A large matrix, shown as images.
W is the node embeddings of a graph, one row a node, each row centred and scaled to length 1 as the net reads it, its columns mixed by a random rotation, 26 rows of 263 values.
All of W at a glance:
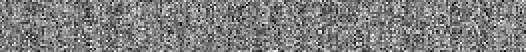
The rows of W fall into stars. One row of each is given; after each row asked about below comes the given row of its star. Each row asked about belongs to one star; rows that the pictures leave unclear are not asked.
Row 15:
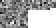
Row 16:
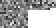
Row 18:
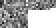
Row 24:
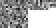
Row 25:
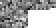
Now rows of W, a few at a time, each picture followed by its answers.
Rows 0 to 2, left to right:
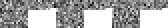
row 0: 15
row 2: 18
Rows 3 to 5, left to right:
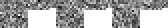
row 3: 24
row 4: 16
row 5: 18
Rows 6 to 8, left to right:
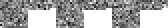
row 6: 16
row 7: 16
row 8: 25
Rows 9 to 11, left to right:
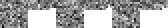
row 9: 15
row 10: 16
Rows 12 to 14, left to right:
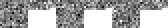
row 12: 24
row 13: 15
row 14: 24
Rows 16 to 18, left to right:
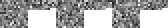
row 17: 24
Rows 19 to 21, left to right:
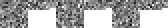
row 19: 24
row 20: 15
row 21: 24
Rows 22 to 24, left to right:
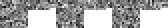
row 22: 25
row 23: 15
